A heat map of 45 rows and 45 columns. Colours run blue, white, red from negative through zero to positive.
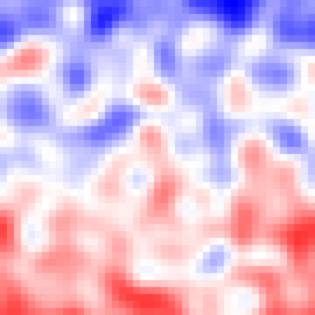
Slope: up to the bottom. Lone odd cells: none. Average level on the scale: 50%. Grain: blotchy.
